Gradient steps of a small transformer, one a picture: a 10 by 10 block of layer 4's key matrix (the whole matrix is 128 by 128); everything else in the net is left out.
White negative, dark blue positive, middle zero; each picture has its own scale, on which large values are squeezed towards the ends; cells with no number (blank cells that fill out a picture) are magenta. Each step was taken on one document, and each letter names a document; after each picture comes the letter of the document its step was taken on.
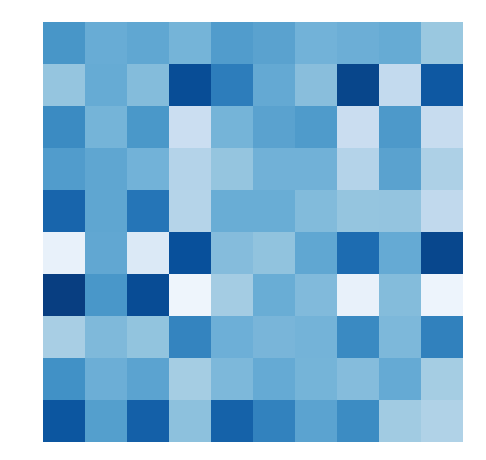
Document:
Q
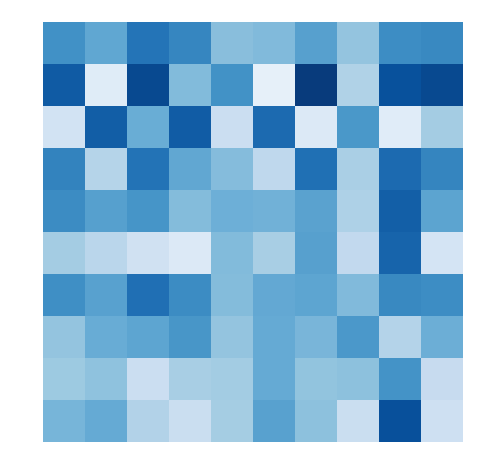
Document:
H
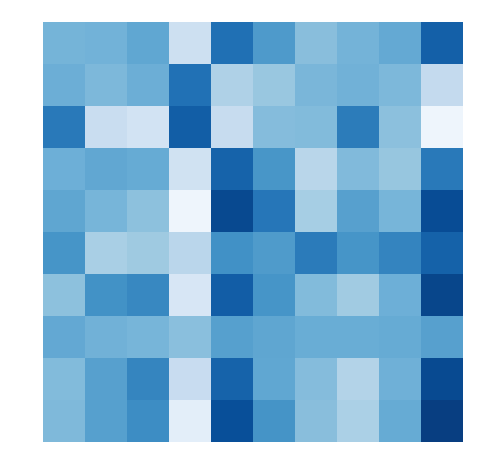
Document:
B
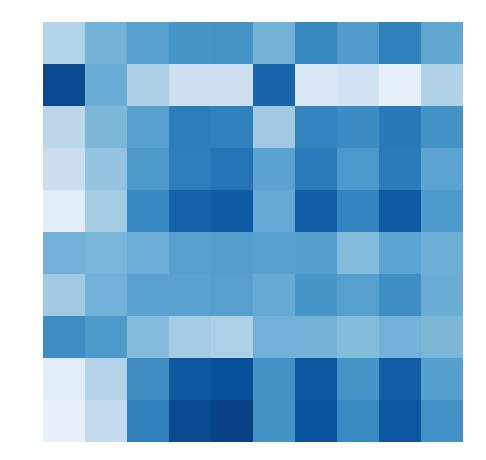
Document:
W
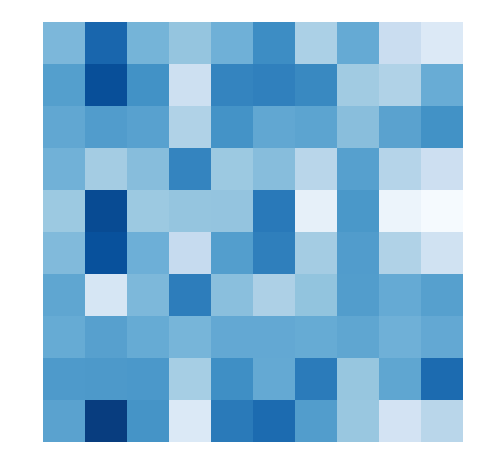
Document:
B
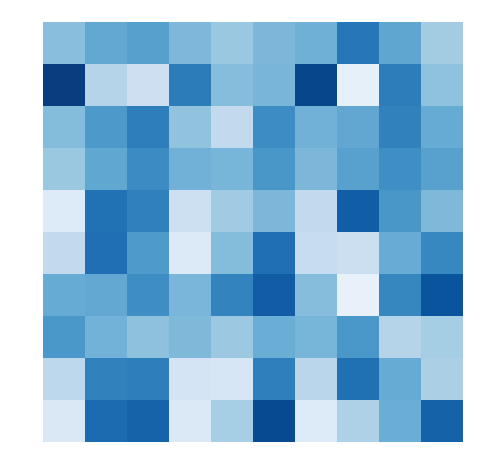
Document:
W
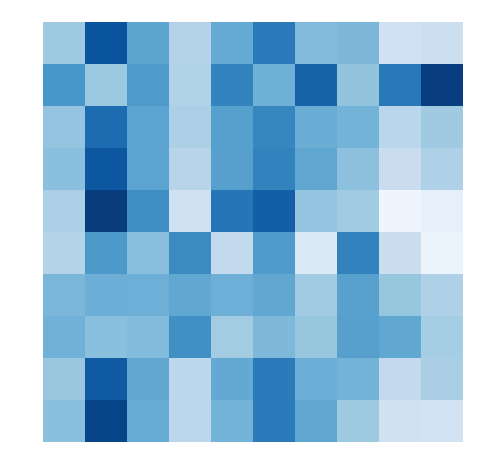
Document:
B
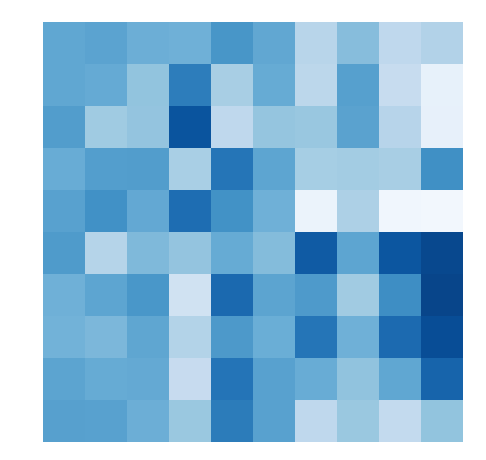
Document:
B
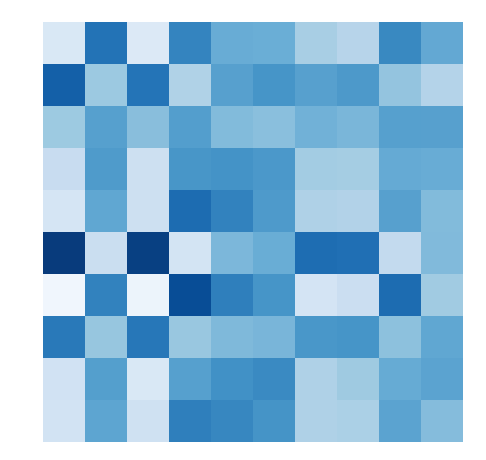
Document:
Q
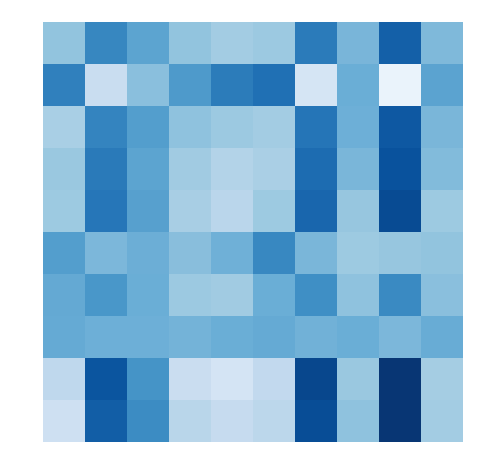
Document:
W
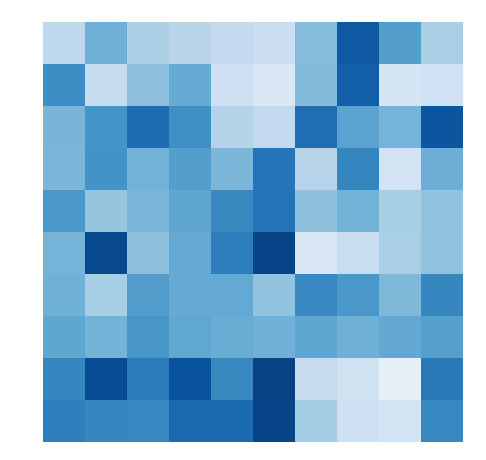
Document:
H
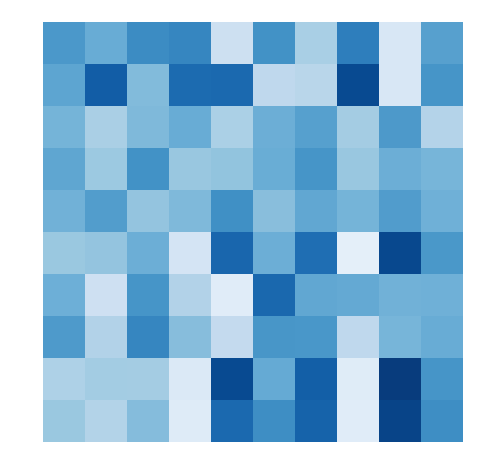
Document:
H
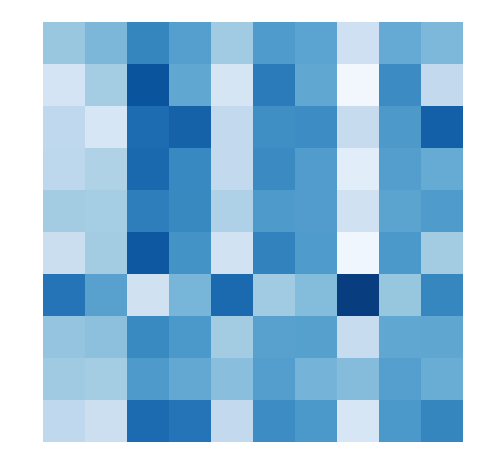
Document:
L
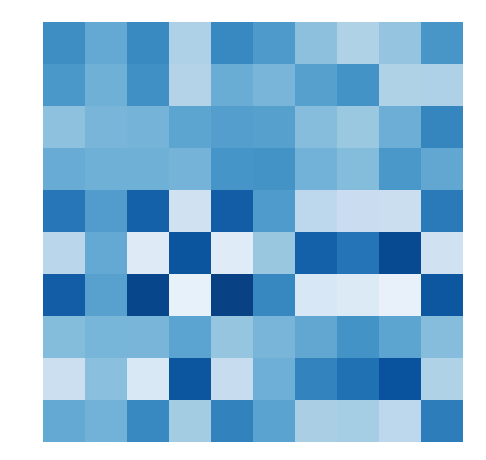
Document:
Q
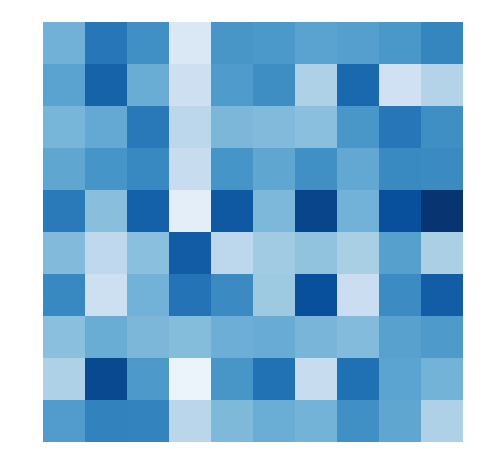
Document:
B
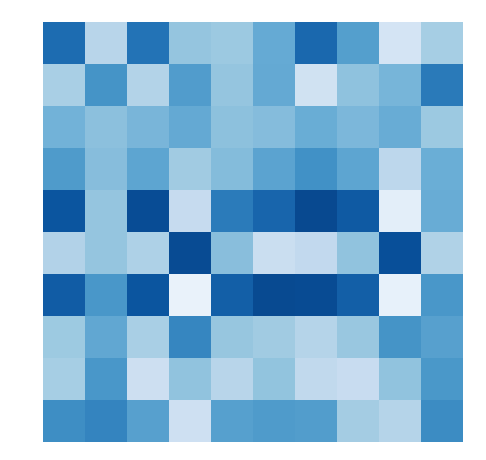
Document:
Q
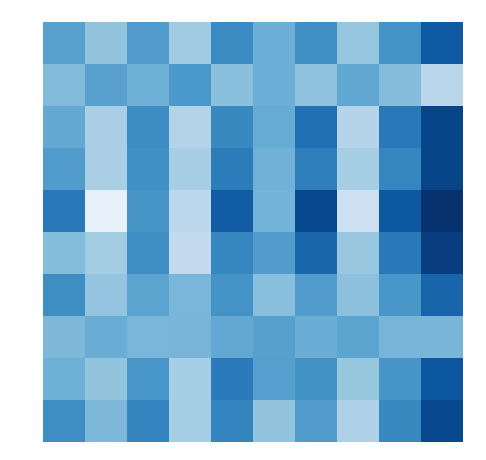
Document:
B
